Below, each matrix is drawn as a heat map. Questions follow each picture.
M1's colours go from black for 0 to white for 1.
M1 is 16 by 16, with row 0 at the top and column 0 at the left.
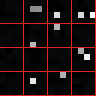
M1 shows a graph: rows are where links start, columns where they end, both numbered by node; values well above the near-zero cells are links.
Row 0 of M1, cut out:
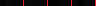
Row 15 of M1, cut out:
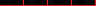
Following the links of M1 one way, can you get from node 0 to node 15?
no
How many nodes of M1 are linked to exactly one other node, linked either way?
8
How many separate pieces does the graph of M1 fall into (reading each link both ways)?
5
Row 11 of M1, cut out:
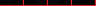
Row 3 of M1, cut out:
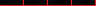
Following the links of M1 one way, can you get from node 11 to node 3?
no
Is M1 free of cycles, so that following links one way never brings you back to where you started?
yes
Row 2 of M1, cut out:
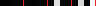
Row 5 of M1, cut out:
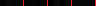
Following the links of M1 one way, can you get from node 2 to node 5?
yes
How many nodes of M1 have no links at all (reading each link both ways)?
3
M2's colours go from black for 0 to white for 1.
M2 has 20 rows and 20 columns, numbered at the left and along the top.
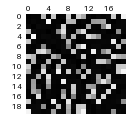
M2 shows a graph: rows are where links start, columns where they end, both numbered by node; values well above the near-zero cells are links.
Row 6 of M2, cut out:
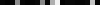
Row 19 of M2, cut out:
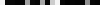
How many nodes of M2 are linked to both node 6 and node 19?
3
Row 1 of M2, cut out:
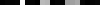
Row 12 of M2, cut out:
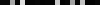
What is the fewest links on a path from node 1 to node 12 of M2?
2
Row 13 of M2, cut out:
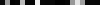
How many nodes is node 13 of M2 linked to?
6
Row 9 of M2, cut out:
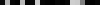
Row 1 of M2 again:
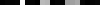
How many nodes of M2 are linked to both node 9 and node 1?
3
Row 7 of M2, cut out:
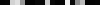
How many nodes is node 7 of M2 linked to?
7
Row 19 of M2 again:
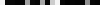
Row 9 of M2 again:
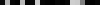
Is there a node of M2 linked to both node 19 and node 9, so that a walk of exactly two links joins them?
no
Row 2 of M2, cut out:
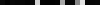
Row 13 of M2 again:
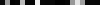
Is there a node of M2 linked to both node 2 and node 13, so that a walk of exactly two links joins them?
yes
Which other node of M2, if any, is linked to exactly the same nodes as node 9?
node 13
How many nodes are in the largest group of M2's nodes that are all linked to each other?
5
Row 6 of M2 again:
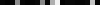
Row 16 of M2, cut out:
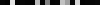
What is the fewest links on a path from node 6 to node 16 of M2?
3
